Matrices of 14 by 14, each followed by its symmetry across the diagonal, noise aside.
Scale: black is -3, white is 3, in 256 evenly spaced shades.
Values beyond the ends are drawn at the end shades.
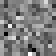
neither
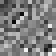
symmetric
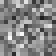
neither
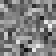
antisymmetric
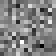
neither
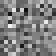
antisymmetric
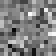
antisymmetric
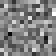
neither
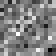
symmetric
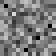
symmetric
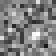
symmetric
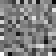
antisymmetric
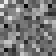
symmetric
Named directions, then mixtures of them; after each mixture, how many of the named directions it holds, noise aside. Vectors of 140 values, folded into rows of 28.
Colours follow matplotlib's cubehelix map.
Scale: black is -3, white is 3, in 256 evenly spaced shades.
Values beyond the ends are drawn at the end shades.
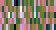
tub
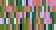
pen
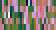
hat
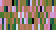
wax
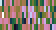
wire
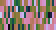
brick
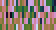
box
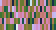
two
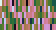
three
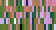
one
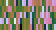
one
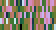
one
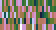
three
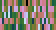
two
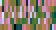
three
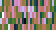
two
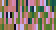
two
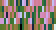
one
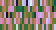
two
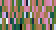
three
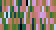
two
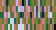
two
